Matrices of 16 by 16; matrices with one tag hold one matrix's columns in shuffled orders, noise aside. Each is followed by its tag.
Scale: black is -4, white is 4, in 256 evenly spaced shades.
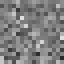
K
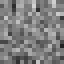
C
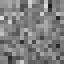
C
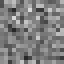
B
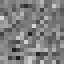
K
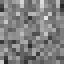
C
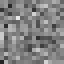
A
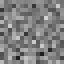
K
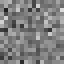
B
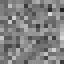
A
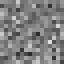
K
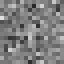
A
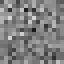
B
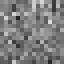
C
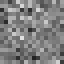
B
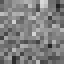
C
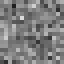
A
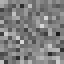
K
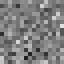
K
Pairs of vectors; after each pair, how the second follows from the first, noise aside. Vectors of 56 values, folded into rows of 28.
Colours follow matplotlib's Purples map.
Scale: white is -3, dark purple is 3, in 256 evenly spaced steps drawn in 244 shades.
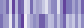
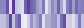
sign-scrambled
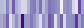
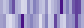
sign-scrambled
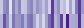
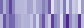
sign-scrambled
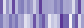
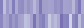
shrunk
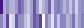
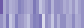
shrunk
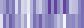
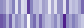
sign-scrambled
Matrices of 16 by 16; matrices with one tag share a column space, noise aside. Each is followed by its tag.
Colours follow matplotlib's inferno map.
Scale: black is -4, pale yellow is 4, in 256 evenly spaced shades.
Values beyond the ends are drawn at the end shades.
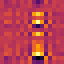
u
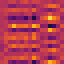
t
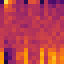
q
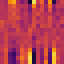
q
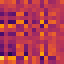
u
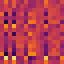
u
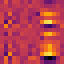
u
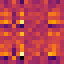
u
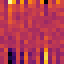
q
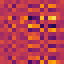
t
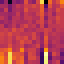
q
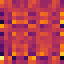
u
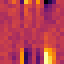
q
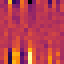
q
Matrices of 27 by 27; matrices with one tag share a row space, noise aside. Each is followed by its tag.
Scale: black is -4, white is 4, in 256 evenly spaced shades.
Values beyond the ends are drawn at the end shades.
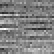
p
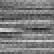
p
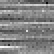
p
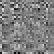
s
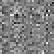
s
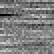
p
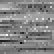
p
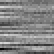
p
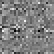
s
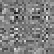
s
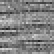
p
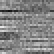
p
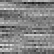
p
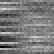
p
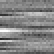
p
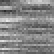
p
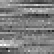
p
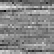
p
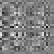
s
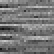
p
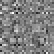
s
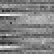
p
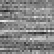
p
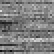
p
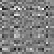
s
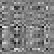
s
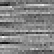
p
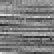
p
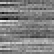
p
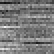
p
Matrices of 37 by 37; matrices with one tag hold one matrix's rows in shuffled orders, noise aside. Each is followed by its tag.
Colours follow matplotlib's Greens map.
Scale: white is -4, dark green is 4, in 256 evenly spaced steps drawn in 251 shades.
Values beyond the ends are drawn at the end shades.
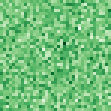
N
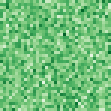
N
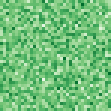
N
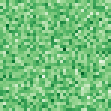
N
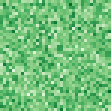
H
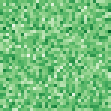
H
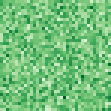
N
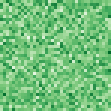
H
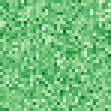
N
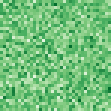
H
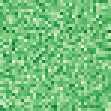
H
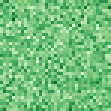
H
